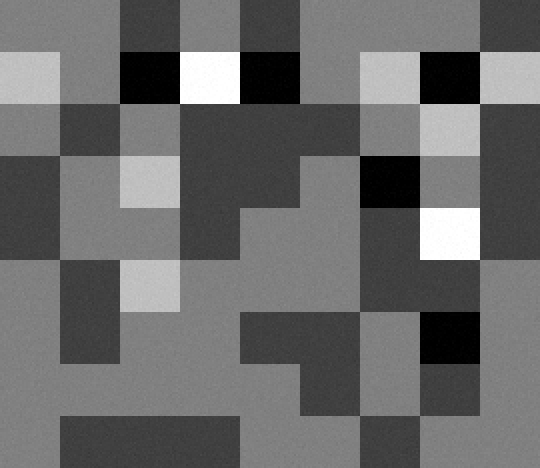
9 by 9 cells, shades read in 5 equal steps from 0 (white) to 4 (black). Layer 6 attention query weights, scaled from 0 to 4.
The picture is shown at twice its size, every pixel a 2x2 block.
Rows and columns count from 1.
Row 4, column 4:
3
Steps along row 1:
same up down up down same same up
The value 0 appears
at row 2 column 4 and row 5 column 8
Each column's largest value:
3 3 4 3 4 3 4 4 3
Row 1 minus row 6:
0 -1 2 0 1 0 -1 -1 1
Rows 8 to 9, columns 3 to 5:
2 2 2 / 3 3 2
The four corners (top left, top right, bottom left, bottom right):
2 3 2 2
